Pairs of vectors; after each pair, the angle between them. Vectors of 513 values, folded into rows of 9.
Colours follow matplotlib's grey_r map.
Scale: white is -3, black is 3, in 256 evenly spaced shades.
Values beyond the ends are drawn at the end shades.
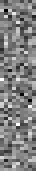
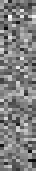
partly opposed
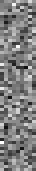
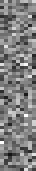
partly aligned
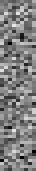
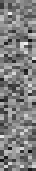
partly aligned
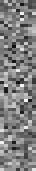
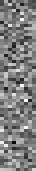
nearly parallel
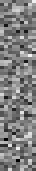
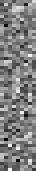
nearly parallel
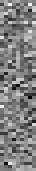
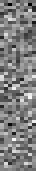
nearly opposite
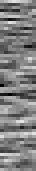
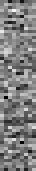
partly opposed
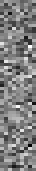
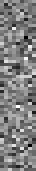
nearly parallel
